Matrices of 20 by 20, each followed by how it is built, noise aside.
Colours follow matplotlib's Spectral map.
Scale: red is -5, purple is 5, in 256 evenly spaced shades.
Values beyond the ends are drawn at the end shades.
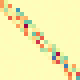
banded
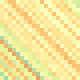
Toeplitz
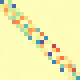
banded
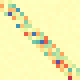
banded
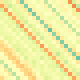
Toeplitz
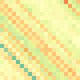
Toeplitz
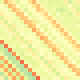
Toeplitz
